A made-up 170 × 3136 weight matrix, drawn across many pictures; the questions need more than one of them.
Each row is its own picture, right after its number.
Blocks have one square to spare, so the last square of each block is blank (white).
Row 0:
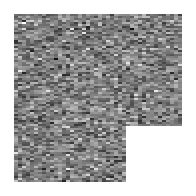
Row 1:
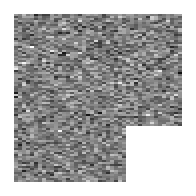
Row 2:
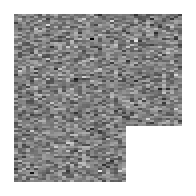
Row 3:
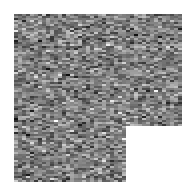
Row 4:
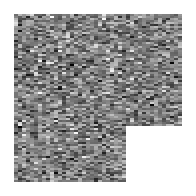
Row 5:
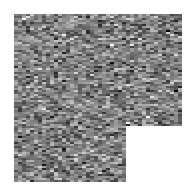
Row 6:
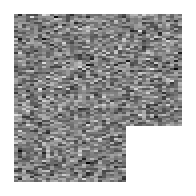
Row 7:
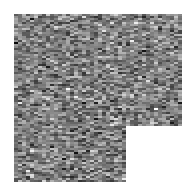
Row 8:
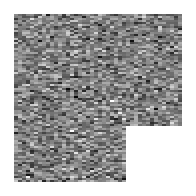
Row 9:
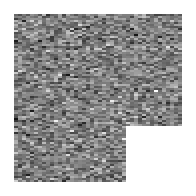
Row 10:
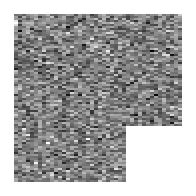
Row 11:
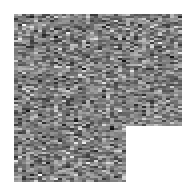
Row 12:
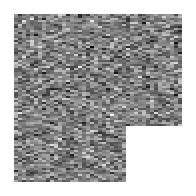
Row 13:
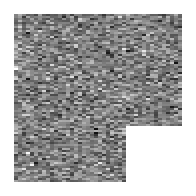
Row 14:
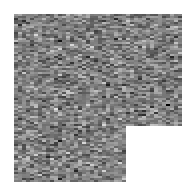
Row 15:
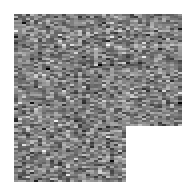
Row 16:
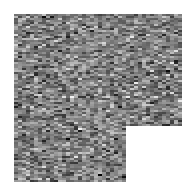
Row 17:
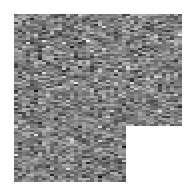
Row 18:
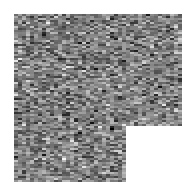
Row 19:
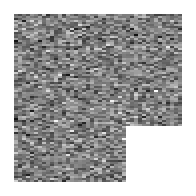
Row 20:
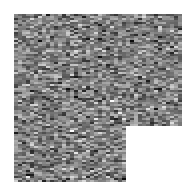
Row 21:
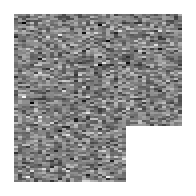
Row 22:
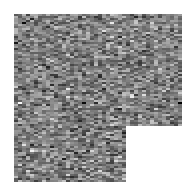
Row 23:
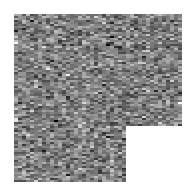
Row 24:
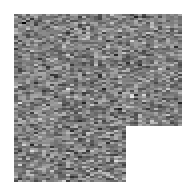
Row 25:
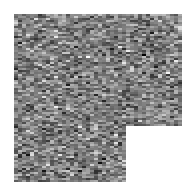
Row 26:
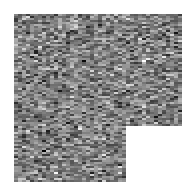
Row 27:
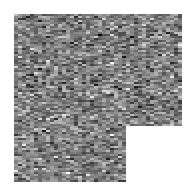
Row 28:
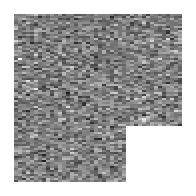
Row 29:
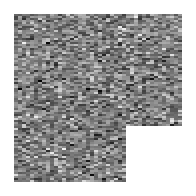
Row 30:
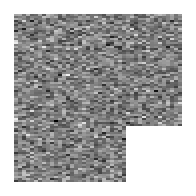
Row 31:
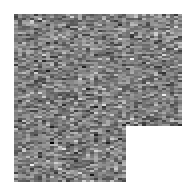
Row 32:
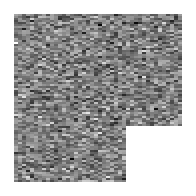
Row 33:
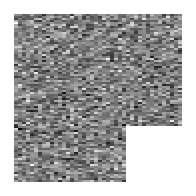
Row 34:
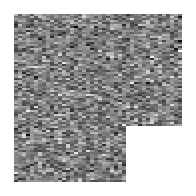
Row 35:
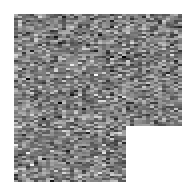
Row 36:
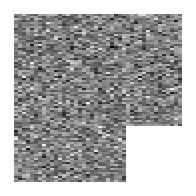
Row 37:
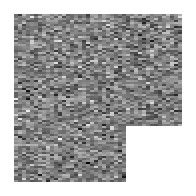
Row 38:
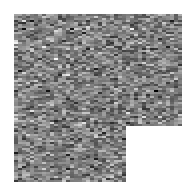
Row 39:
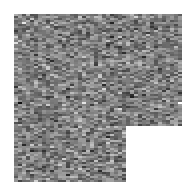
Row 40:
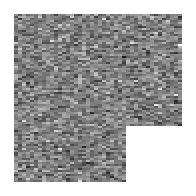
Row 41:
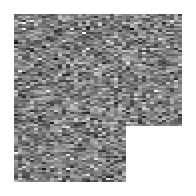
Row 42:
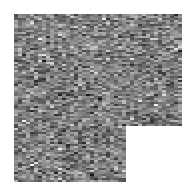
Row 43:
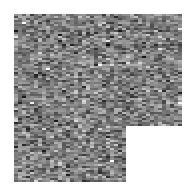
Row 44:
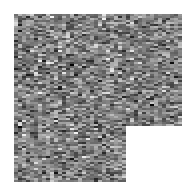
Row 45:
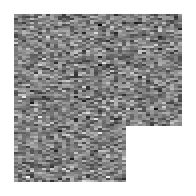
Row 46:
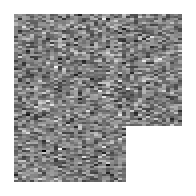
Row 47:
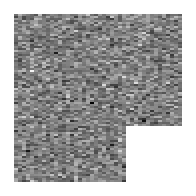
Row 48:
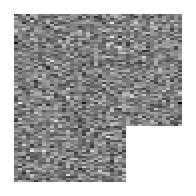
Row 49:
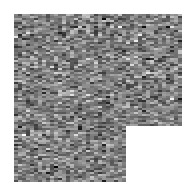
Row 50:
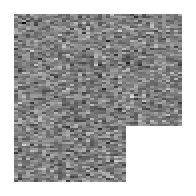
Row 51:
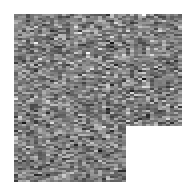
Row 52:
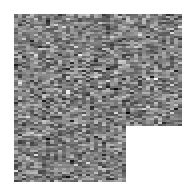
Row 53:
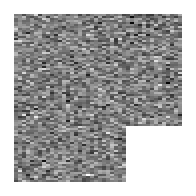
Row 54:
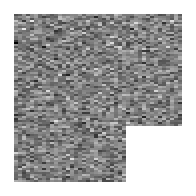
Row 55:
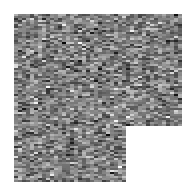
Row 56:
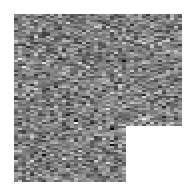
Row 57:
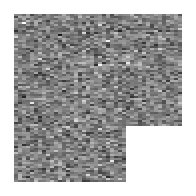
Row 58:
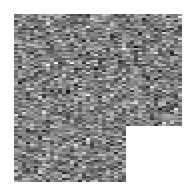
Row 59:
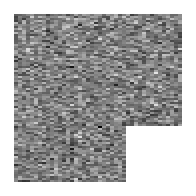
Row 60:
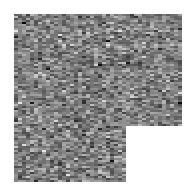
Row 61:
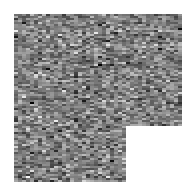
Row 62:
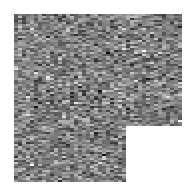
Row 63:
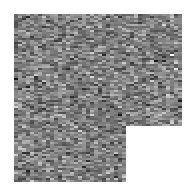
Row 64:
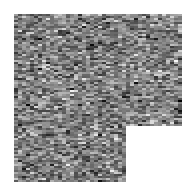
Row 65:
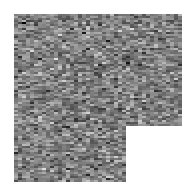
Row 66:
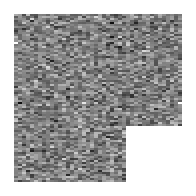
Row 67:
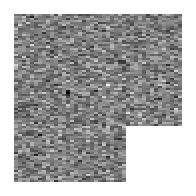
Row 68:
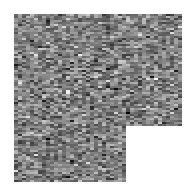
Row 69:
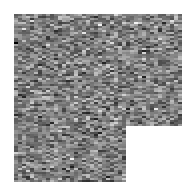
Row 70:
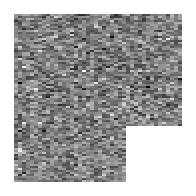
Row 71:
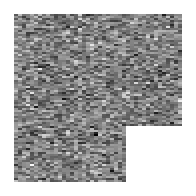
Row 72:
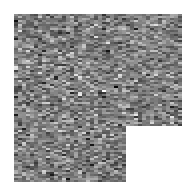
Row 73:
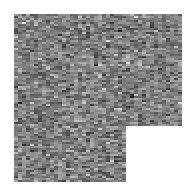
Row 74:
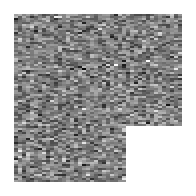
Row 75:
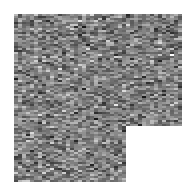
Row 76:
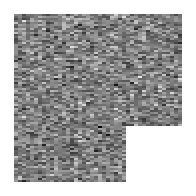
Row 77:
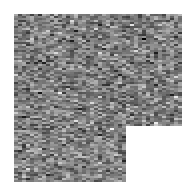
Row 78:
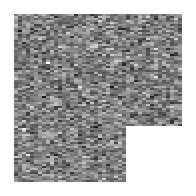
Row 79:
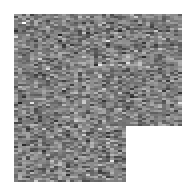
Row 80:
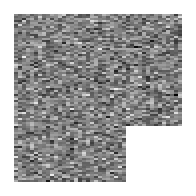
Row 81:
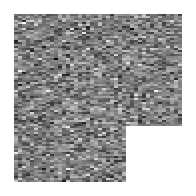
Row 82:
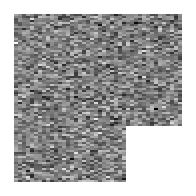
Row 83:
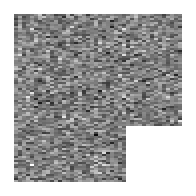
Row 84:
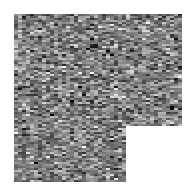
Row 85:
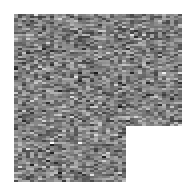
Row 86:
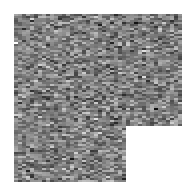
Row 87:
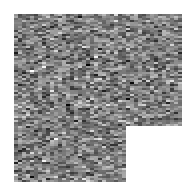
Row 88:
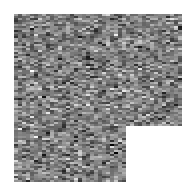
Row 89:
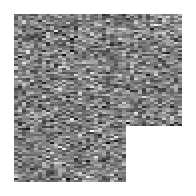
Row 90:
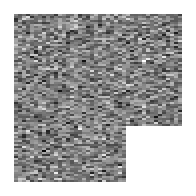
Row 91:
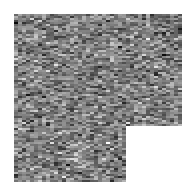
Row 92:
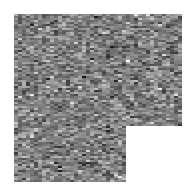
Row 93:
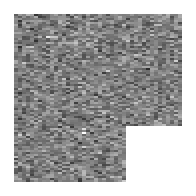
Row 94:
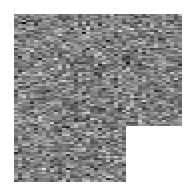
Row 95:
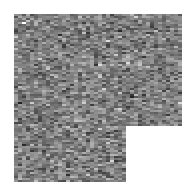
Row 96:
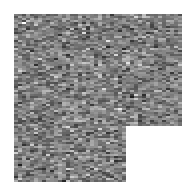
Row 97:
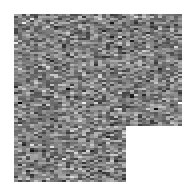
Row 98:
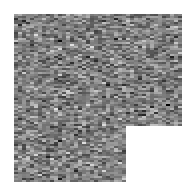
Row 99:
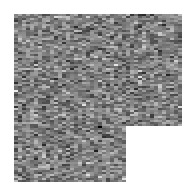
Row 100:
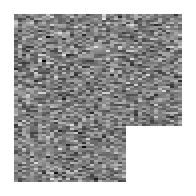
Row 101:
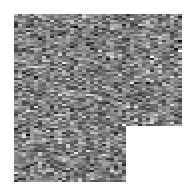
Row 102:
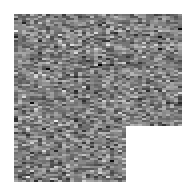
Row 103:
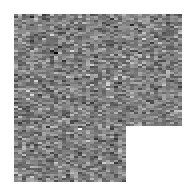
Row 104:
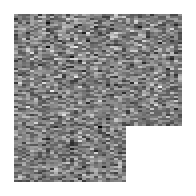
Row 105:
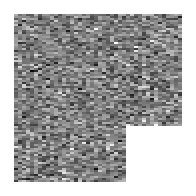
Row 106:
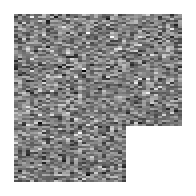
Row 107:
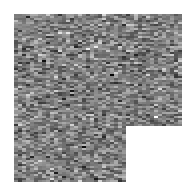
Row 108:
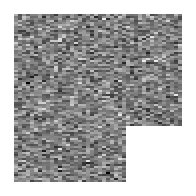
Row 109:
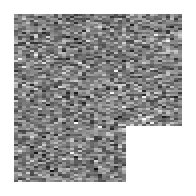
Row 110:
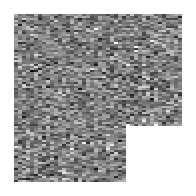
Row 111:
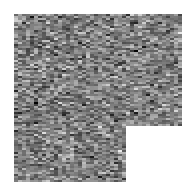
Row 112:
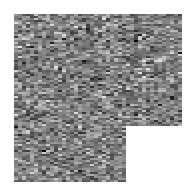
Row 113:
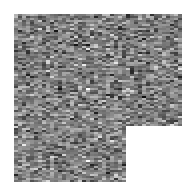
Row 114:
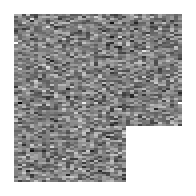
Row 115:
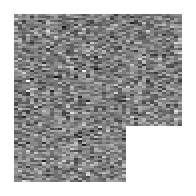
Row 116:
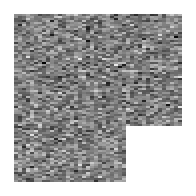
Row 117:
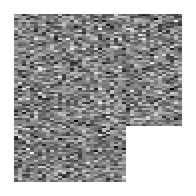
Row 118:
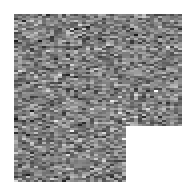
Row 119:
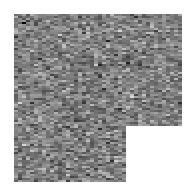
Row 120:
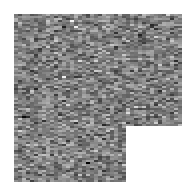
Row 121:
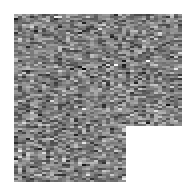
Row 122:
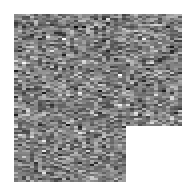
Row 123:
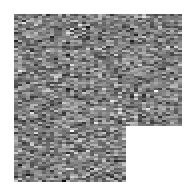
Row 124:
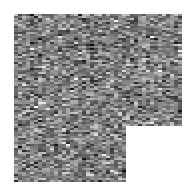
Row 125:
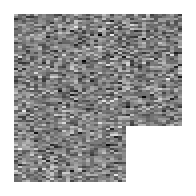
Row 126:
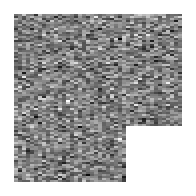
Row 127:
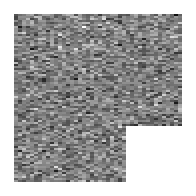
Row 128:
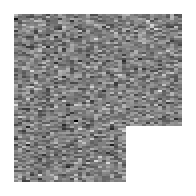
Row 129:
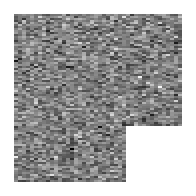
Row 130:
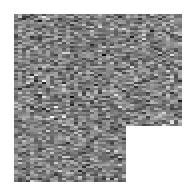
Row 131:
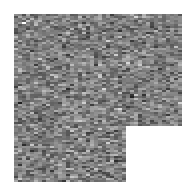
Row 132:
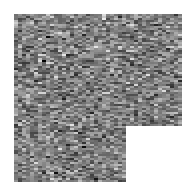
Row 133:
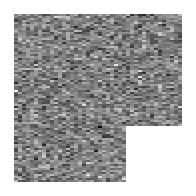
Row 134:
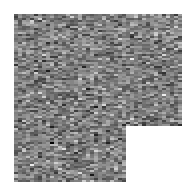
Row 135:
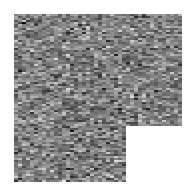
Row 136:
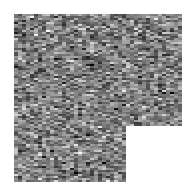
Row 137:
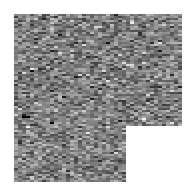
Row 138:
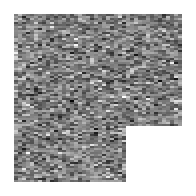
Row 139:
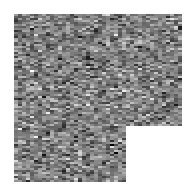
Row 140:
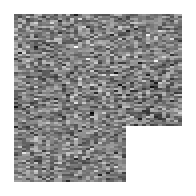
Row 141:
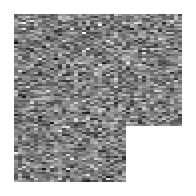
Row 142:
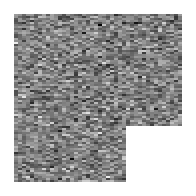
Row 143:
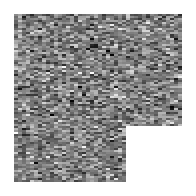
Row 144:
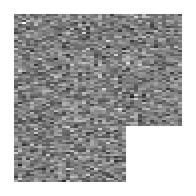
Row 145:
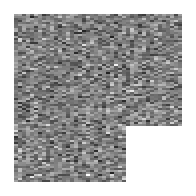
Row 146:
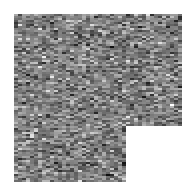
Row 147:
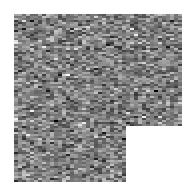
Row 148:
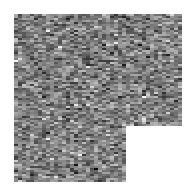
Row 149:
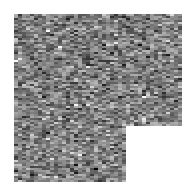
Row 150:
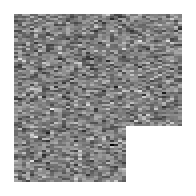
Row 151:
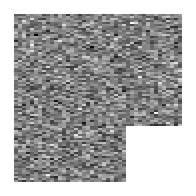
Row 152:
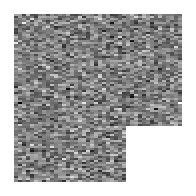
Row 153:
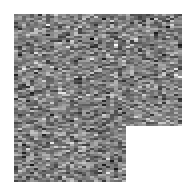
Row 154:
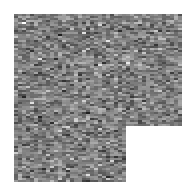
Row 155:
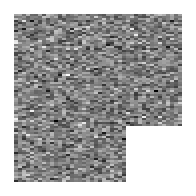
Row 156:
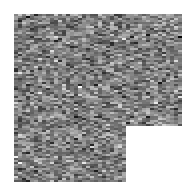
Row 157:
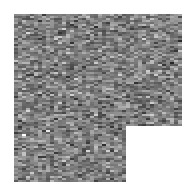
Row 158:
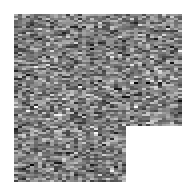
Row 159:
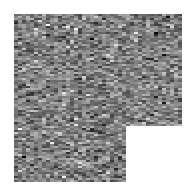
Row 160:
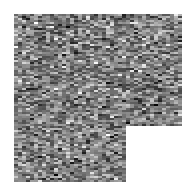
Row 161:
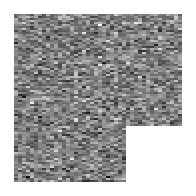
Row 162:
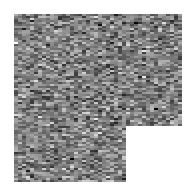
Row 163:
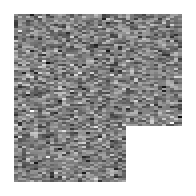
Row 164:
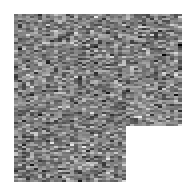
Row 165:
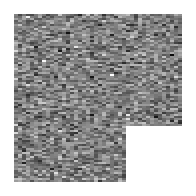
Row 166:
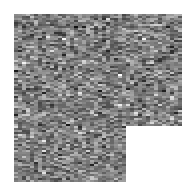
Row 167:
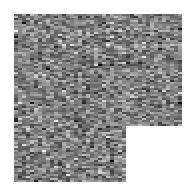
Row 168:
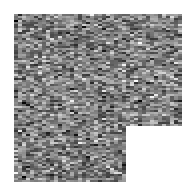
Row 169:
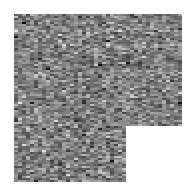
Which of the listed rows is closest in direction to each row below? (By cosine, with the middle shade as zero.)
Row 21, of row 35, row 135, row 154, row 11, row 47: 135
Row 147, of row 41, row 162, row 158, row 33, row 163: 162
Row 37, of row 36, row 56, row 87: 36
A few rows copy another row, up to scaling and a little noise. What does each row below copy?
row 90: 26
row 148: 149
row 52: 68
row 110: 105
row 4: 44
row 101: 34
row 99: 133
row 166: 122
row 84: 143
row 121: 74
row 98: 14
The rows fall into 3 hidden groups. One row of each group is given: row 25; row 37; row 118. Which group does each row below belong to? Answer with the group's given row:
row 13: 25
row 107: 25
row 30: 118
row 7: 118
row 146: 25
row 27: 25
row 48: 118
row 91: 25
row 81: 118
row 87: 37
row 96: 118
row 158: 25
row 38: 118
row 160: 25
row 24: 118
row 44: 25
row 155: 118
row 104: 37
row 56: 37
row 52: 37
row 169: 118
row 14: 37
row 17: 37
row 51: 37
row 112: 25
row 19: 118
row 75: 25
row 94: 118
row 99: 37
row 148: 37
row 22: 118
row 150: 37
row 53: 37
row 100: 25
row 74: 37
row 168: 25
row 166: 25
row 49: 25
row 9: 118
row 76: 37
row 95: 118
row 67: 37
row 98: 37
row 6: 37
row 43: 118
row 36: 37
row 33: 25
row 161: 118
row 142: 118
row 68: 37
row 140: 25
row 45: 118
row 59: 37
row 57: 118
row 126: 37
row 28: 37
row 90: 25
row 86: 118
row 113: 25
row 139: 37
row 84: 25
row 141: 118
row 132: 25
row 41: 118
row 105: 37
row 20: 118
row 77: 37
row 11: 37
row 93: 25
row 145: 37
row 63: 25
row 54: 118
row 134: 25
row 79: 118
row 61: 118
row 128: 37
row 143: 25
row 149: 37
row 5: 25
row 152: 118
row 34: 25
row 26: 25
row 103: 37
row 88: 37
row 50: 118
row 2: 25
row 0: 118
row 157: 25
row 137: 37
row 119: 118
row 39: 118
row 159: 25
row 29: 25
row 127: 25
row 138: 25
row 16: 25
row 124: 25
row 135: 118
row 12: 37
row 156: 25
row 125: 25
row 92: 25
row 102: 118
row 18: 37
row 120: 37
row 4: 25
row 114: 118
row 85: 25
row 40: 25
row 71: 25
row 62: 25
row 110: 37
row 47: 37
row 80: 37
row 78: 25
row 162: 118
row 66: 118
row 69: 118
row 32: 118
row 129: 37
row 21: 118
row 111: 37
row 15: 118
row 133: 37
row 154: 118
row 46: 25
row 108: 25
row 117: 37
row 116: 37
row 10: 25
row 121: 37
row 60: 118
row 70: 37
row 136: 37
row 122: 25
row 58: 37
